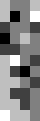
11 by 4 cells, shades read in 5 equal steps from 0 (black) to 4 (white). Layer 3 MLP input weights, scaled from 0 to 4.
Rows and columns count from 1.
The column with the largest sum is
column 1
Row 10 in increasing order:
1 2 3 3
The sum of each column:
27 22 20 22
